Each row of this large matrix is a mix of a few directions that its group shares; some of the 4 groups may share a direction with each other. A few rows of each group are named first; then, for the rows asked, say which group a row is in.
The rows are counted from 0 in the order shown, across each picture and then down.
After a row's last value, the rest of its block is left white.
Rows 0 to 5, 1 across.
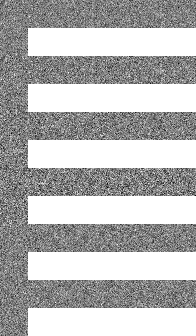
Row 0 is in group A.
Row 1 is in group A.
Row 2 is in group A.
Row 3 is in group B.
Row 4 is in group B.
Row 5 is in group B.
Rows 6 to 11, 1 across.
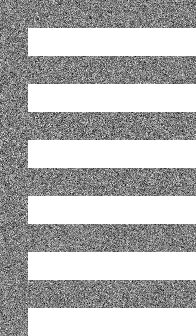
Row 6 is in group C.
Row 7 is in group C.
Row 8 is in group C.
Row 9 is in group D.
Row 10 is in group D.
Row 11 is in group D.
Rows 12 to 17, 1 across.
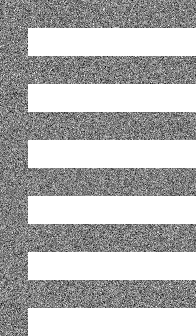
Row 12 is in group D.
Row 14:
A
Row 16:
D
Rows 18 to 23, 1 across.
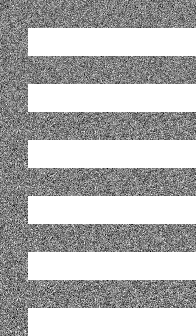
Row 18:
C
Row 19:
C
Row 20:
A
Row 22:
A
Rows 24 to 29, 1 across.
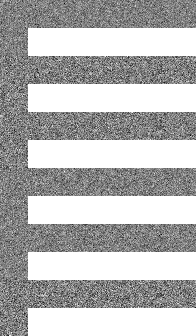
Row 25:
C
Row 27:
B
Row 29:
B
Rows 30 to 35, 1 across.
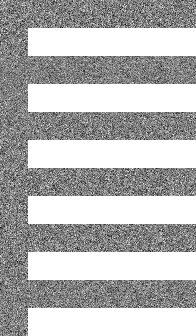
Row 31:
D
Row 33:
B
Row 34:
C
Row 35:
A
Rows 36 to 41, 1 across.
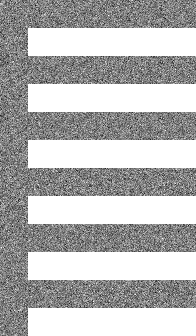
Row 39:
C
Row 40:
A
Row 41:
D
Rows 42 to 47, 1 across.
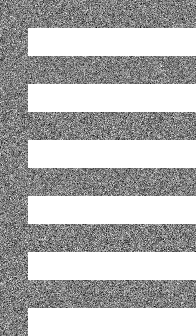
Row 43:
D
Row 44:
C
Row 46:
B
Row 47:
D
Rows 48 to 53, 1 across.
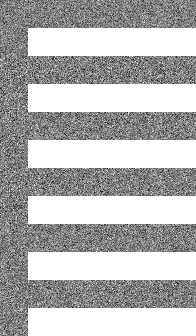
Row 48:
D
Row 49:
C
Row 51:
A
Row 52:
C
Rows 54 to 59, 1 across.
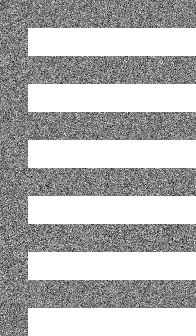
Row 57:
B
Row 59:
A
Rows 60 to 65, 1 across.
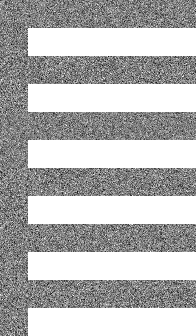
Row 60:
A
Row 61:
A
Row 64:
A
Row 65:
A
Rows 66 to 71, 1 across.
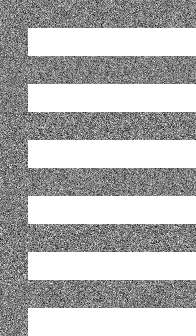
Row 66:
B
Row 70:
A
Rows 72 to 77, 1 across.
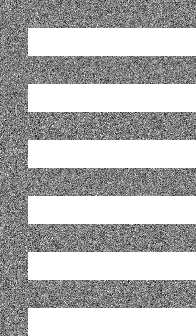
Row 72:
C
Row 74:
A
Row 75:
C
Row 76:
B
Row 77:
C
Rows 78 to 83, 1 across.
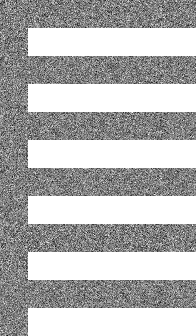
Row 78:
C
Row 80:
B
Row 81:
D
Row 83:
D
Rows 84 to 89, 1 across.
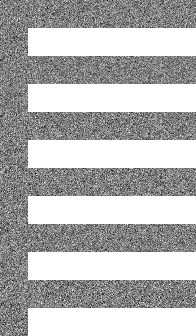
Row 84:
A
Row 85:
B
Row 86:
C
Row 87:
A
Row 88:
C
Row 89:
A
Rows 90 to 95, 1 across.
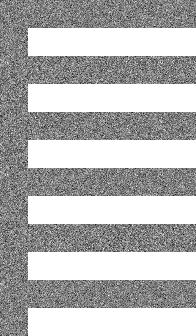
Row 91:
C
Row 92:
A
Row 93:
C
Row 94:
D
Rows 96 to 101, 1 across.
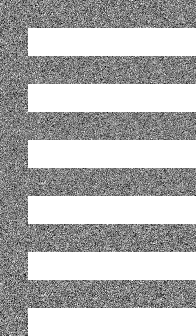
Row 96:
C
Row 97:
A
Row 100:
A
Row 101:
B
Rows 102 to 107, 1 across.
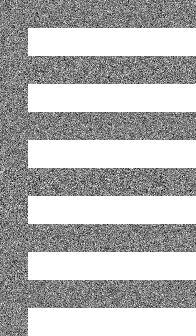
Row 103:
B
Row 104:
C
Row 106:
A
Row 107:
A
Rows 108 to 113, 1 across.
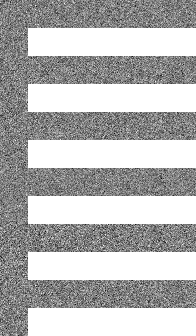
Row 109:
B
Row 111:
D
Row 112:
A
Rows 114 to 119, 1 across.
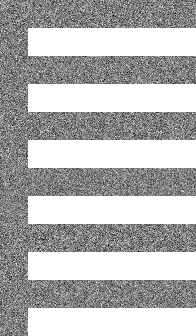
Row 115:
B
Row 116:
B
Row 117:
D
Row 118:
B
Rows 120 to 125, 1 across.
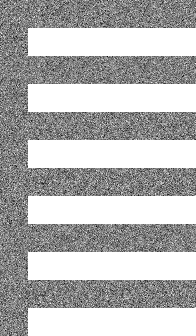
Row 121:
A
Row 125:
B
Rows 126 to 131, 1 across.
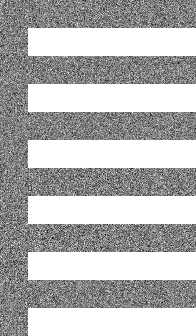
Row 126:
D
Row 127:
A
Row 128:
D
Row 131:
B
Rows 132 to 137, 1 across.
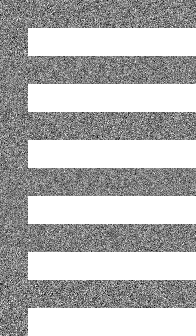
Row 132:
A
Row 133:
B
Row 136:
A
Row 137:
C
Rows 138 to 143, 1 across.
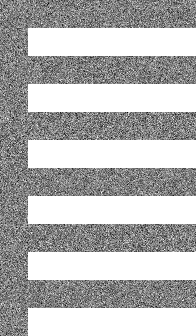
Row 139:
D
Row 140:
C
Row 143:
A
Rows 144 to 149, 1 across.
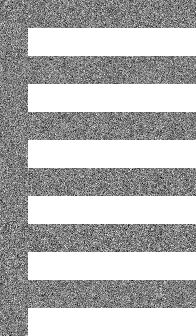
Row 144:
A
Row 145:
D
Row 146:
B
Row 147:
D
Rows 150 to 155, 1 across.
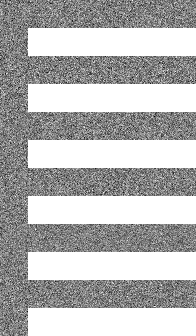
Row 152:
D
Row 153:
D
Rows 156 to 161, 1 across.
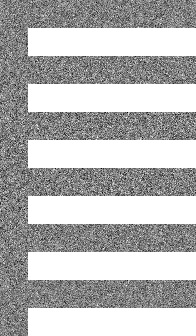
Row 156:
B
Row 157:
C
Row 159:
C
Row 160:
D
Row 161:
C
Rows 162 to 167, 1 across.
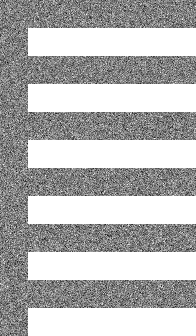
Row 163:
C
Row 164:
D
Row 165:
B
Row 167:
C
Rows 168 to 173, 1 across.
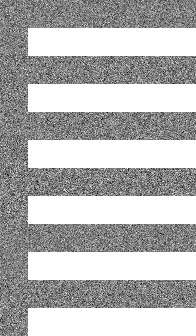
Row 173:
C
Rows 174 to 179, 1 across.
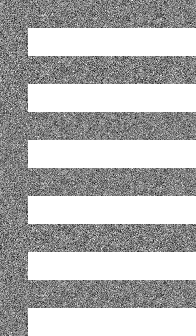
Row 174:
B
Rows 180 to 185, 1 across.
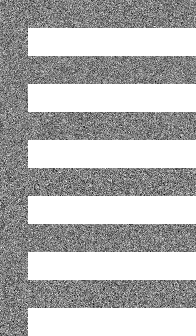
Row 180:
D
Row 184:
A
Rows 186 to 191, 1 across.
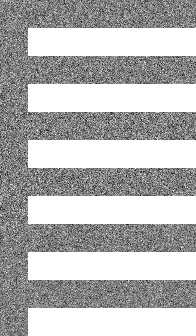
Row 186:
B
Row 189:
C
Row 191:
C
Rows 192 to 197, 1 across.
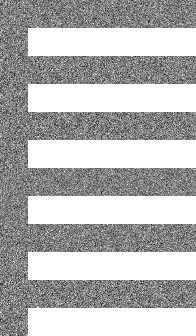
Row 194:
B
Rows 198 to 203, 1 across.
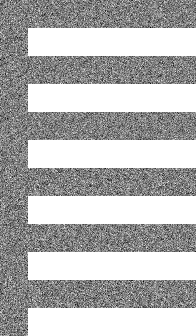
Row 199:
C
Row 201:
C
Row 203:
D
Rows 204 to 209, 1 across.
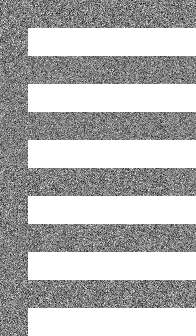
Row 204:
C
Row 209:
B
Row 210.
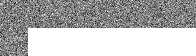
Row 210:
A
